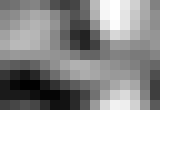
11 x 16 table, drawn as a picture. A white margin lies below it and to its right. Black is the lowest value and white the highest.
Ninth with the highest average: top right. Mirror symmetry: none. Histogram: bell-shaped. Ninth with the lowest average: bottom left. Lone odd cells: none.
